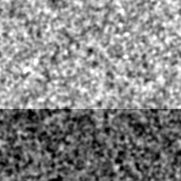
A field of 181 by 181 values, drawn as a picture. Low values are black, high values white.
The field is mottled with small blotches. Overall the values sit about 50% of the way up the scale. A horizontal seam about 60% of the way down splits the table, and the top part is higher. No regular stripes run through it.
